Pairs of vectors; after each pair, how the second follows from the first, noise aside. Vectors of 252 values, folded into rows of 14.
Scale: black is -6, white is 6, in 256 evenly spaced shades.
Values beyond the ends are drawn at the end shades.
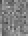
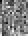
scaled up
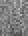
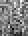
scaled up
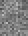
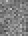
wrapped around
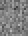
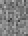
wrapped around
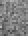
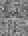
wrapped around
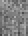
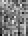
scaled up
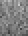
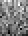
scaled up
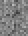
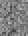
wrapped around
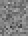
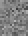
wrapped around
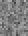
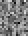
scaled up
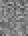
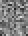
scaled up
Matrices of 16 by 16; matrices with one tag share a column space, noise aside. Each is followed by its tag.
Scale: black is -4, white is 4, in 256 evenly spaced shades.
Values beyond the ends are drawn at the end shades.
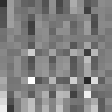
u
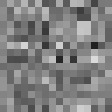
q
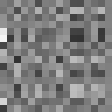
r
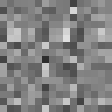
r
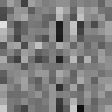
q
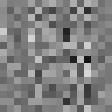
r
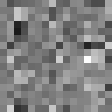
q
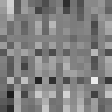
u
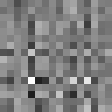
u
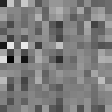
q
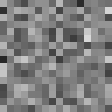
r
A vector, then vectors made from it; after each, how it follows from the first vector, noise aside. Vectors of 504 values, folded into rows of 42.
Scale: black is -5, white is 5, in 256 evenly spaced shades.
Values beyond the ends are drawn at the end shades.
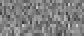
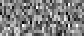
scaled up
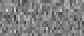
reversed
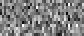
scaled up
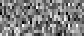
scaled up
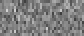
reversed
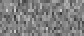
reversed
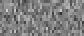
reversed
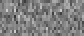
reversed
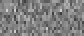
reversed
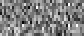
scaled up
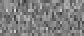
reversed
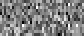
scaled up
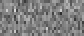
reversed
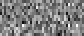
scaled up
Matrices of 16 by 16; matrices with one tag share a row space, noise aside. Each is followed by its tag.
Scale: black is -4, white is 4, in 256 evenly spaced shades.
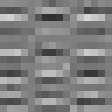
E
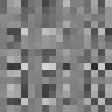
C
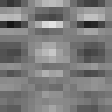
E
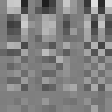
C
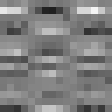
E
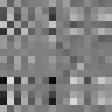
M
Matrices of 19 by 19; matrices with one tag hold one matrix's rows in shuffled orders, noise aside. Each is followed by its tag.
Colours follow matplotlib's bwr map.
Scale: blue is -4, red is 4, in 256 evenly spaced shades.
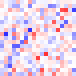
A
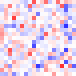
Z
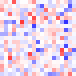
Z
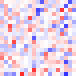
Z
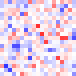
A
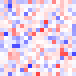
A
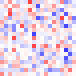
Z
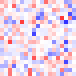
Z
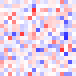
Z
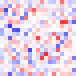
A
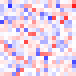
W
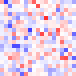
A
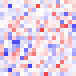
A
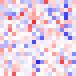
Z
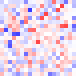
A
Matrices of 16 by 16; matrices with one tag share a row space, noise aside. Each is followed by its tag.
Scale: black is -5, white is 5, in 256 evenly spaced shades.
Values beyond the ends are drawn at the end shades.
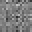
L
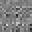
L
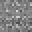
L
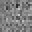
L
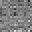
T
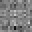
T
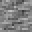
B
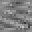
B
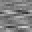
B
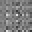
L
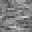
B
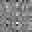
L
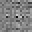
L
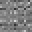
T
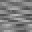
B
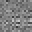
L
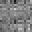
T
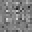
L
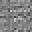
T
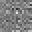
L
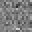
L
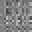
L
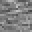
B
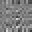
L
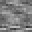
B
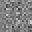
L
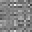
T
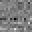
T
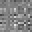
T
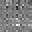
L
